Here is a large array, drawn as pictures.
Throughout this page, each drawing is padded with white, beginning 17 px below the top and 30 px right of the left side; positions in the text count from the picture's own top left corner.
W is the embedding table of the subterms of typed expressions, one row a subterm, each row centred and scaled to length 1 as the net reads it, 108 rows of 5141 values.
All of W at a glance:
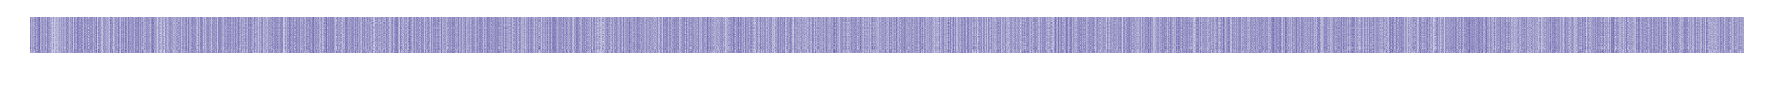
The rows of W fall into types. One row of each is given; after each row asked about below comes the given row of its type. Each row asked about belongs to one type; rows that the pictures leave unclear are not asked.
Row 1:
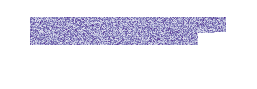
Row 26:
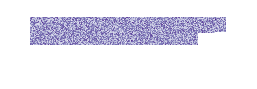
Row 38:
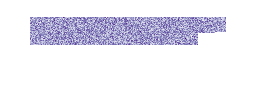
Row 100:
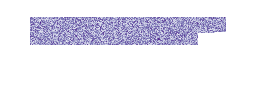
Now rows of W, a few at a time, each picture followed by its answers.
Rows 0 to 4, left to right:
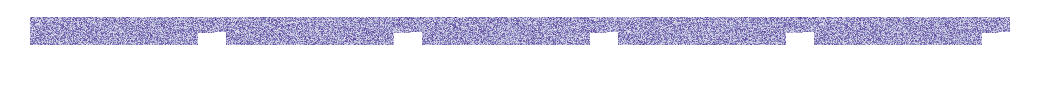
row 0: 26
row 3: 1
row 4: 26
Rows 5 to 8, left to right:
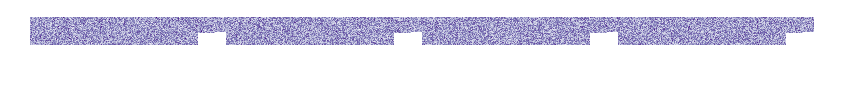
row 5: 38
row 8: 100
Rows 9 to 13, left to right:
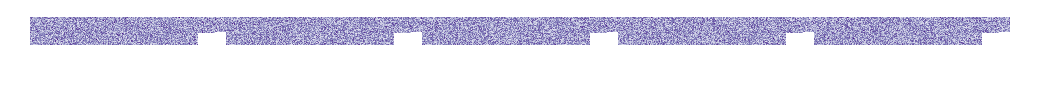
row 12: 38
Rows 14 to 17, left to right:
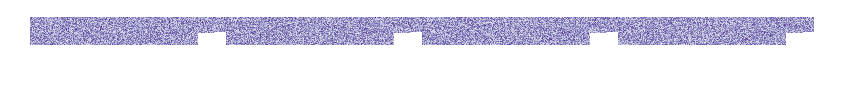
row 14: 100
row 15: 1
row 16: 1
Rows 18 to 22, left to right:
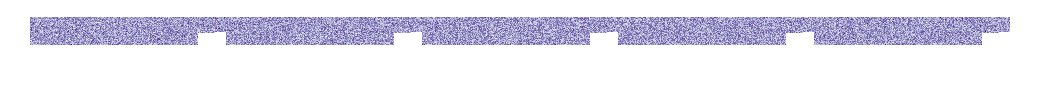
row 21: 26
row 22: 38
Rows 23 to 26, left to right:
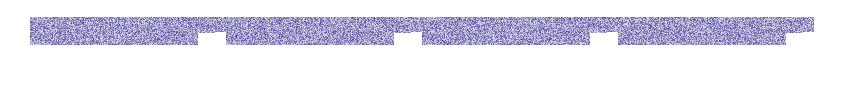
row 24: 38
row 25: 1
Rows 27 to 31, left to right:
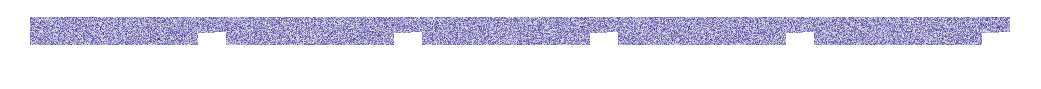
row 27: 100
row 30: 100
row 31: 1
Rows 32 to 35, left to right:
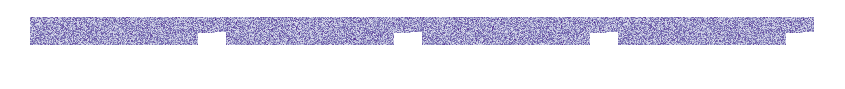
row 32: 26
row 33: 100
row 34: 100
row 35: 26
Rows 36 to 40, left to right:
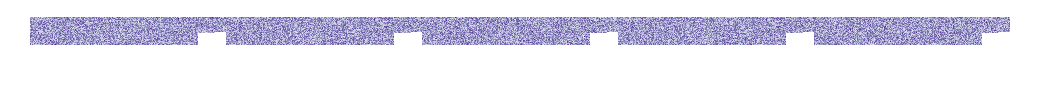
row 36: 1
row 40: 100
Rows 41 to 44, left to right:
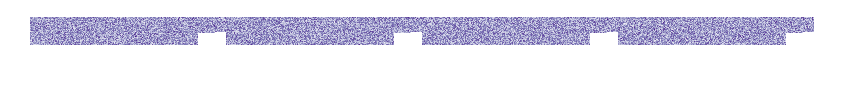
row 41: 38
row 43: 26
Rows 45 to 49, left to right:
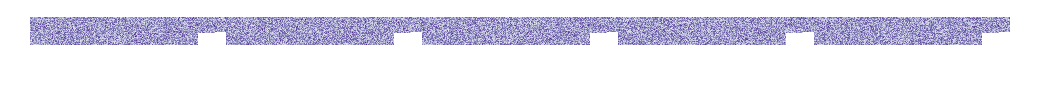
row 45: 38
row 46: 100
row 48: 1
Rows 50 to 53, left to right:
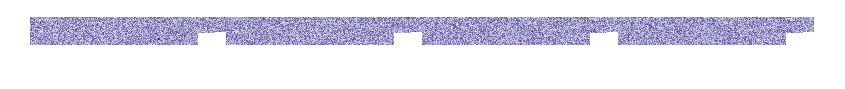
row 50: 100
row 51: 1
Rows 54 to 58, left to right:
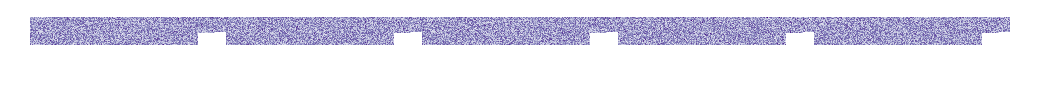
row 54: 1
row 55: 100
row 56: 1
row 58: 26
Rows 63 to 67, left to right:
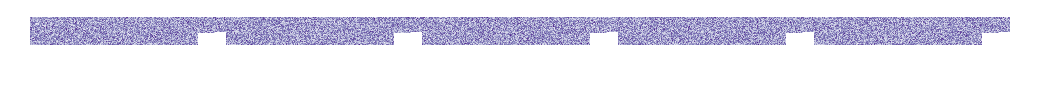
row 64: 1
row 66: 100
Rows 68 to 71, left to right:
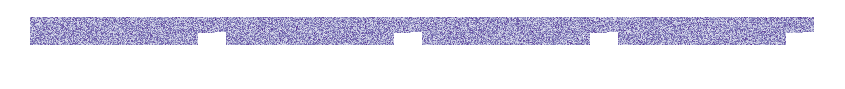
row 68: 26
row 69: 100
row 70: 38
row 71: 1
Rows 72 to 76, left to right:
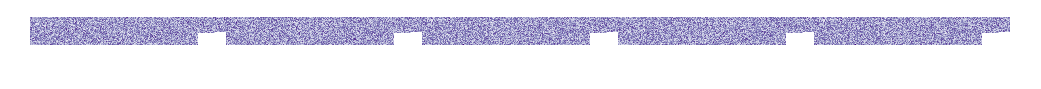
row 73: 100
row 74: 26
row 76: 26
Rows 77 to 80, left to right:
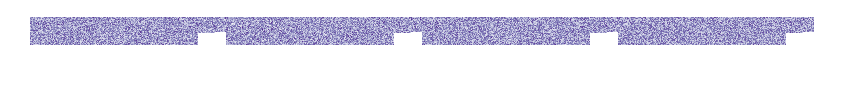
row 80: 26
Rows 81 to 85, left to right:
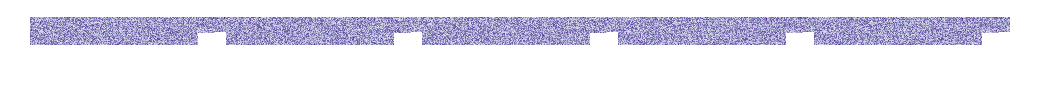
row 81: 1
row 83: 26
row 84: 1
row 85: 1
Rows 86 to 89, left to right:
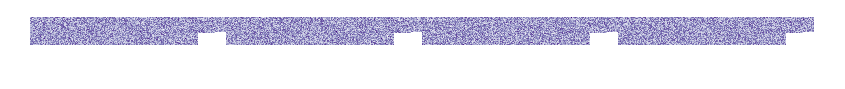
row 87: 38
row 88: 1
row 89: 26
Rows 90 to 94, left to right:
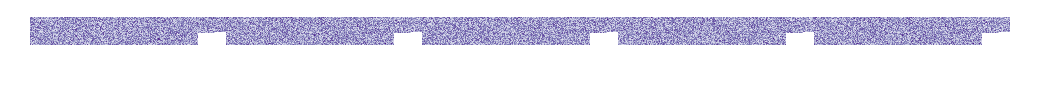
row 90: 100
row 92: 26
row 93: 38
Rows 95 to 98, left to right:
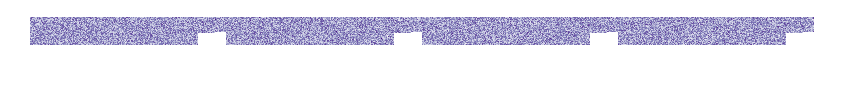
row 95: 26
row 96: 38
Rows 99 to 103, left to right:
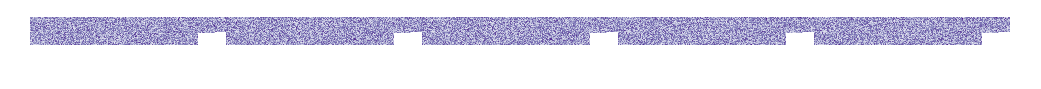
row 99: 38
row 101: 100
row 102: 1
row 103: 1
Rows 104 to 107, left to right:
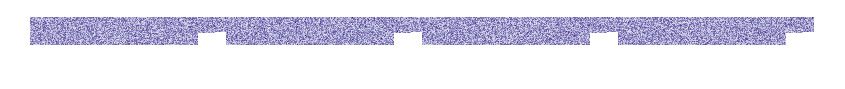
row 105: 38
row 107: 1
